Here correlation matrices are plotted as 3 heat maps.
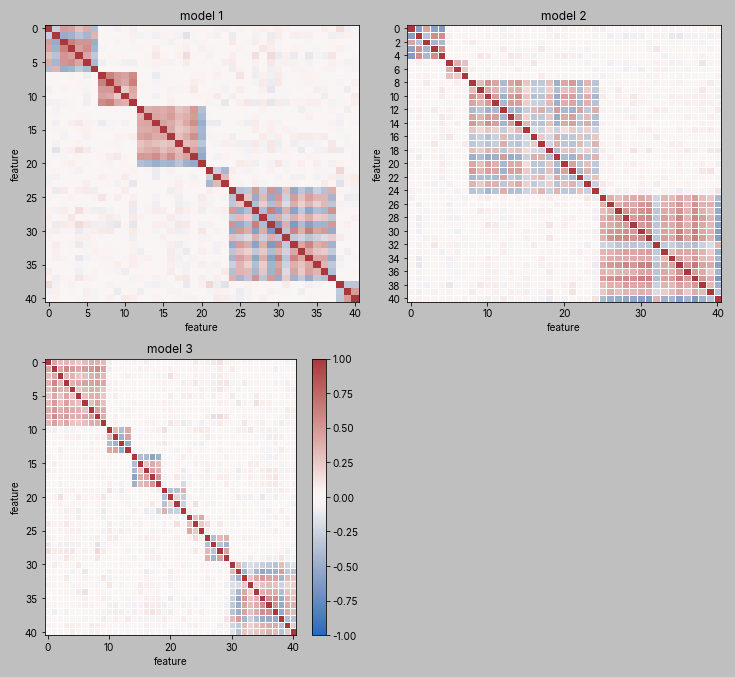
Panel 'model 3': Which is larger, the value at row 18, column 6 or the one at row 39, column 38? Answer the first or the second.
the first
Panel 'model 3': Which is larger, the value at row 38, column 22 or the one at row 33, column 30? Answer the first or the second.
the first
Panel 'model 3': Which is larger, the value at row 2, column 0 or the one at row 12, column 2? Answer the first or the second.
the first
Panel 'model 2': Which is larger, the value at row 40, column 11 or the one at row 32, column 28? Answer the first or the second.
the first
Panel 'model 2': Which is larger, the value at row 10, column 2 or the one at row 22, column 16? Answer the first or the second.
the second
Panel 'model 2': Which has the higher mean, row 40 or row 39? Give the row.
39
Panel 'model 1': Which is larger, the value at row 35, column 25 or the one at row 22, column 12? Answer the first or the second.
the first
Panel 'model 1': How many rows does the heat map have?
41
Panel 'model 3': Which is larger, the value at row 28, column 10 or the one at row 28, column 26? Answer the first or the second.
the second
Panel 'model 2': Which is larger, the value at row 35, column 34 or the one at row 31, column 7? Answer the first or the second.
the first
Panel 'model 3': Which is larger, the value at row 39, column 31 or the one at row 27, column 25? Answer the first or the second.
the second
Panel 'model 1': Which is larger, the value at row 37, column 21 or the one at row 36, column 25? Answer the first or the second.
the second
